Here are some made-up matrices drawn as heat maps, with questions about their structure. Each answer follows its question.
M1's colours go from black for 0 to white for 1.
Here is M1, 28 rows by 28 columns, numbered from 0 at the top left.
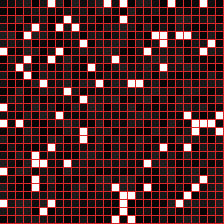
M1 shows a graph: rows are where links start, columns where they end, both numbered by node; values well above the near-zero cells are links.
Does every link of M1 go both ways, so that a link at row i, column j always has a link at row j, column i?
yes
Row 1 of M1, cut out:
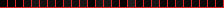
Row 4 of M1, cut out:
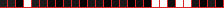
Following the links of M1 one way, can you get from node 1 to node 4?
no
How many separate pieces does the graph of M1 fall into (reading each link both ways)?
2
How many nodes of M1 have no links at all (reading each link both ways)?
1
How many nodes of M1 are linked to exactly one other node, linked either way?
7
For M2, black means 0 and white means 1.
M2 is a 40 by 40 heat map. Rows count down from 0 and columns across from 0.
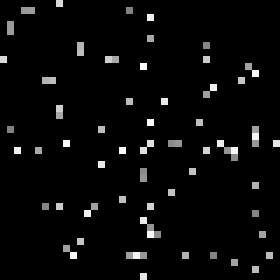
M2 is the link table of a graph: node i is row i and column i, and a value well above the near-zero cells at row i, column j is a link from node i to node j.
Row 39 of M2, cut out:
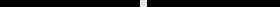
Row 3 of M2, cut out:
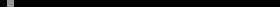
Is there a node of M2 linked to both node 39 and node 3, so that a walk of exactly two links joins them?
no
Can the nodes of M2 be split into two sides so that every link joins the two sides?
yes
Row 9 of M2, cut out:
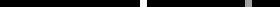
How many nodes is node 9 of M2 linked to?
2
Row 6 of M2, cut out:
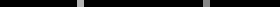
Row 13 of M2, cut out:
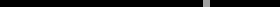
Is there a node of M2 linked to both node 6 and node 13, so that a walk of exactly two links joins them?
yes
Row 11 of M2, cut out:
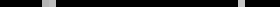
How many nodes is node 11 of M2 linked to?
3
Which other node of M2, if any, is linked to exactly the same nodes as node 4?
node 3
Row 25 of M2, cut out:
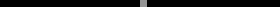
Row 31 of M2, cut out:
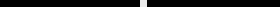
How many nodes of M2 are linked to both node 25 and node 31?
1
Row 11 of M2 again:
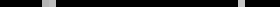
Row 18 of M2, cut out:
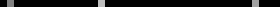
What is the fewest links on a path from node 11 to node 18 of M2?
6
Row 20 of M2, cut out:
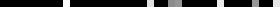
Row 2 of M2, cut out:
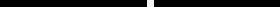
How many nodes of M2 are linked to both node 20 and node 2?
1
